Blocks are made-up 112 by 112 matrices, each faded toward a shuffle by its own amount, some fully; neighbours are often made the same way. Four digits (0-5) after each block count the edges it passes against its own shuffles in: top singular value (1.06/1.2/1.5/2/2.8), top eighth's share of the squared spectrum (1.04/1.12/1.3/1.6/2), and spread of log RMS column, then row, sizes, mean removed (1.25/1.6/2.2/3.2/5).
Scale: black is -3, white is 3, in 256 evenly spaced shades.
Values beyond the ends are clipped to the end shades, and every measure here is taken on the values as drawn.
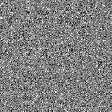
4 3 1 2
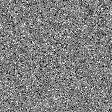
1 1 0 0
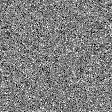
2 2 0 0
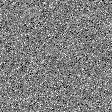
0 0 0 0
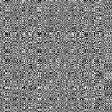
5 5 4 4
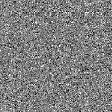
4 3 2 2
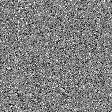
2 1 0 0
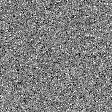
0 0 0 0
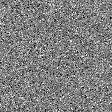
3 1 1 0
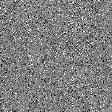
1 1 2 0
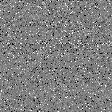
3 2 0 1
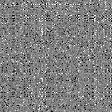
4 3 2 2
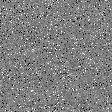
2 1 0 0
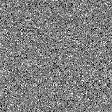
3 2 1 1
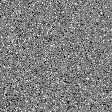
0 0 0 0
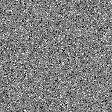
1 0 0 0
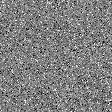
0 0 0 0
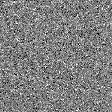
3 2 1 1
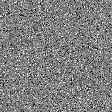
0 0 0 0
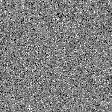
2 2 0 0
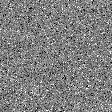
0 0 0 0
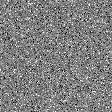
1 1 0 0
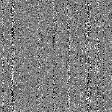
2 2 4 0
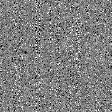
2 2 3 0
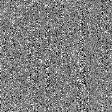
1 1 3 0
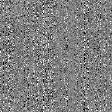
2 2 4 0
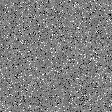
2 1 0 0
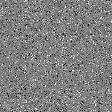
1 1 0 1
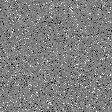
0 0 0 0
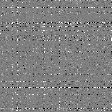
3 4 3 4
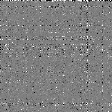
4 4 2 3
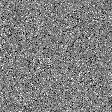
2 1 0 0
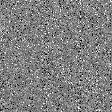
1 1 2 0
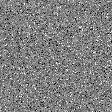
0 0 1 0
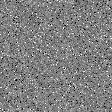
0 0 0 0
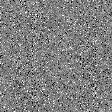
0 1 2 0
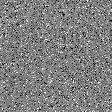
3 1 0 0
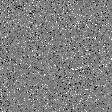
2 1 0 0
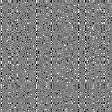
5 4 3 3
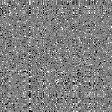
5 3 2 2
